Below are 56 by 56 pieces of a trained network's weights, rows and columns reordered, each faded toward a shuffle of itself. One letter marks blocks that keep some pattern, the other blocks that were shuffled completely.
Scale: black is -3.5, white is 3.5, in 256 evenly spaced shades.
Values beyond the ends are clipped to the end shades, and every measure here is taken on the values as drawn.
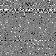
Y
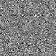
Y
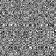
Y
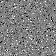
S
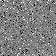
S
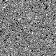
S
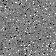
S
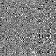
Y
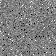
S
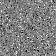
S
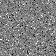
S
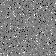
S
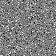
S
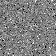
S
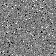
S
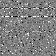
Y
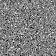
S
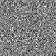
Y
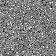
S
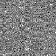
Y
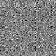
Y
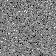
S
